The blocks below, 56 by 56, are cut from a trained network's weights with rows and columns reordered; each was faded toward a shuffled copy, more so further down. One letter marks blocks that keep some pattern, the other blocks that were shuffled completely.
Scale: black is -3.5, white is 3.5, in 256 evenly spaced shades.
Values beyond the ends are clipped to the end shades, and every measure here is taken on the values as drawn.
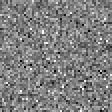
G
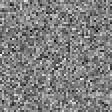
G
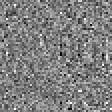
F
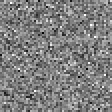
G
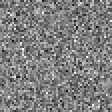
G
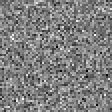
G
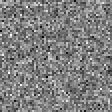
G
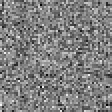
F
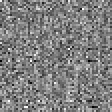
F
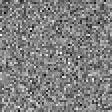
G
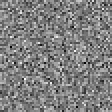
F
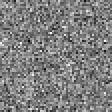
G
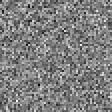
G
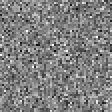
F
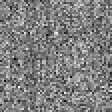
F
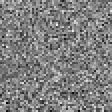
F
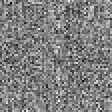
F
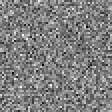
G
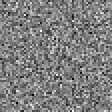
G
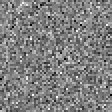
G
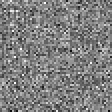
F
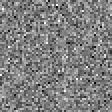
G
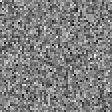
G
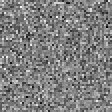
G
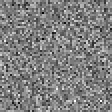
G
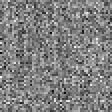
F
